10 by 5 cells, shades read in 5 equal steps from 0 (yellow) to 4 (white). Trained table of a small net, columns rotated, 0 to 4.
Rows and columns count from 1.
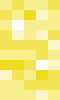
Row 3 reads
2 4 2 2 2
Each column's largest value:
3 4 2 4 3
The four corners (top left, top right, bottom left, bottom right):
2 1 2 2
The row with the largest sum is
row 3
